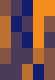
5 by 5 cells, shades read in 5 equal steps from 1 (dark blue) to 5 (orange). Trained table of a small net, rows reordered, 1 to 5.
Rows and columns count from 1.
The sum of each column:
16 9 10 20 16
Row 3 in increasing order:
1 2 2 4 5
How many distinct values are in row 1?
4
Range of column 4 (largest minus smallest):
4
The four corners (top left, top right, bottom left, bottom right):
3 5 2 3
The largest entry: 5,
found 4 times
